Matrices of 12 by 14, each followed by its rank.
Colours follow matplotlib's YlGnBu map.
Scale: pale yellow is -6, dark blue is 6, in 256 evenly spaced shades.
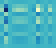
one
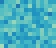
full rank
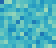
full rank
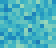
full rank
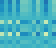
one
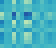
one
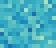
full rank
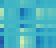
one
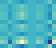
one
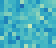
full rank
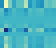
one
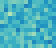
full rank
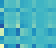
one
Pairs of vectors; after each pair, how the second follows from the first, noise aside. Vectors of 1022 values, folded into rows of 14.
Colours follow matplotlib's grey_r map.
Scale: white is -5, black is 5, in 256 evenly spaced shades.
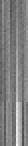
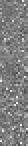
shuffled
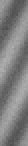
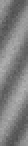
copied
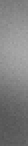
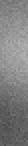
copied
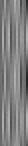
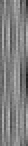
copied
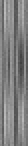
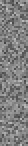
shuffled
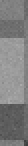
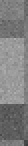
copied
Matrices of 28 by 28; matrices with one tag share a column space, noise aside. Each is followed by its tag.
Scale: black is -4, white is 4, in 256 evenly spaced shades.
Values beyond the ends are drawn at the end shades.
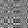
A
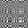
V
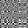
A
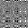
V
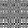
A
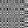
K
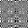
V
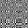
A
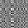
K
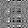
V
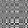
A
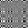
V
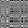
V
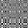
A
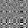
A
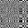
V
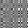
K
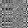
K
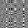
K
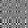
A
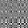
A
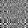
A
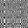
A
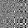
A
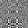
A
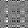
V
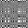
V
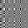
K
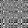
A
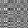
K
